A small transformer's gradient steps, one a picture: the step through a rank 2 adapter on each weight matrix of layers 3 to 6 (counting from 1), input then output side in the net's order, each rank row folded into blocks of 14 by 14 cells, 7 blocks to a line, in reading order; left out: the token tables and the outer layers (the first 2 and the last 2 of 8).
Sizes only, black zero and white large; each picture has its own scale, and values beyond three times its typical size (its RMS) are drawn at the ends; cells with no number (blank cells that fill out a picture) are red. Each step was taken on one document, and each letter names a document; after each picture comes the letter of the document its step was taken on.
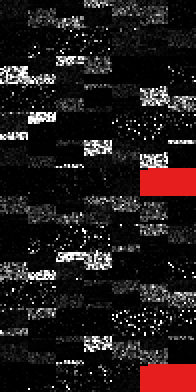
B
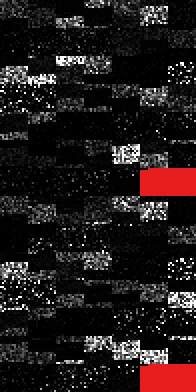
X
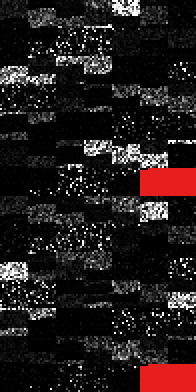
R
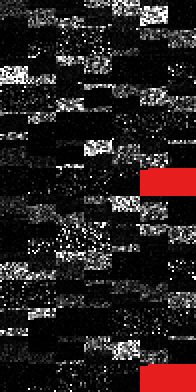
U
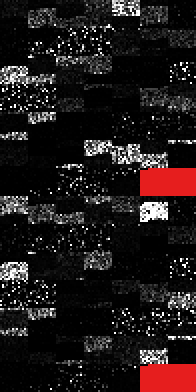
R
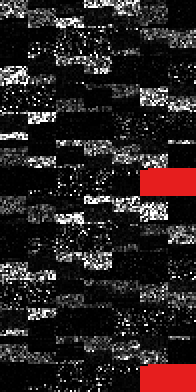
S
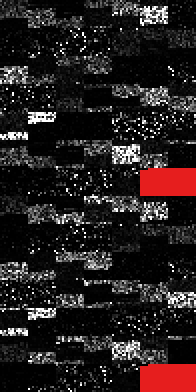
B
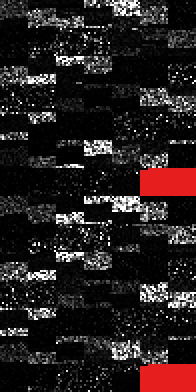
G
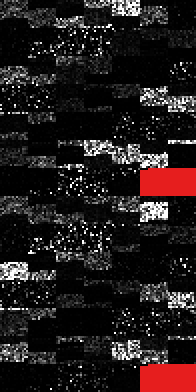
R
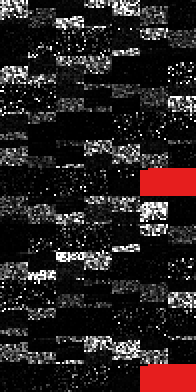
X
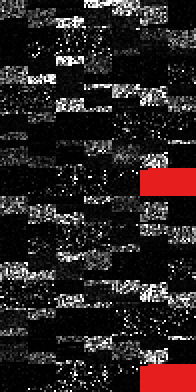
U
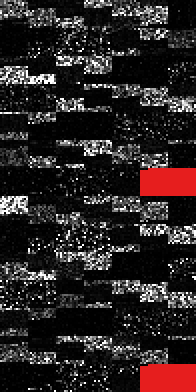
U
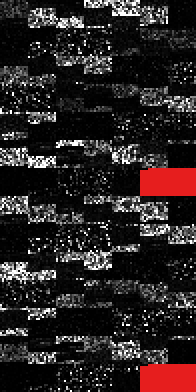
S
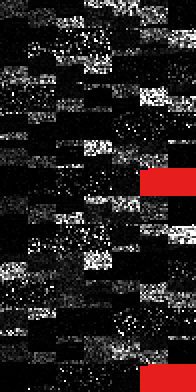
G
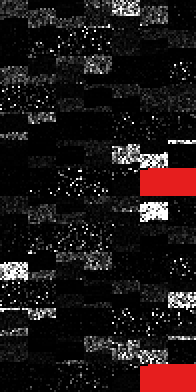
R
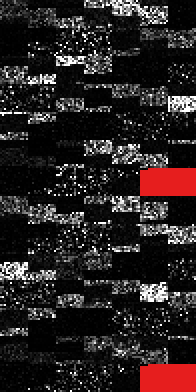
U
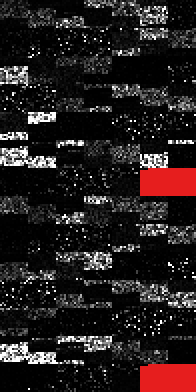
B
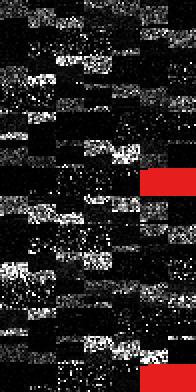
S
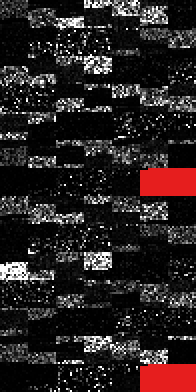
S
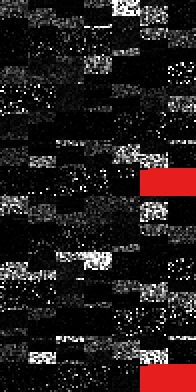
X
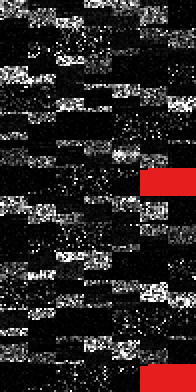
U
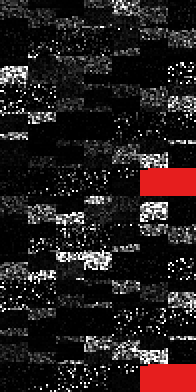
X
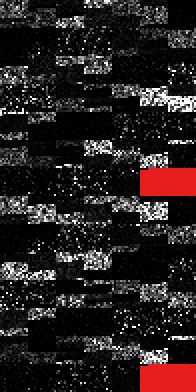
U
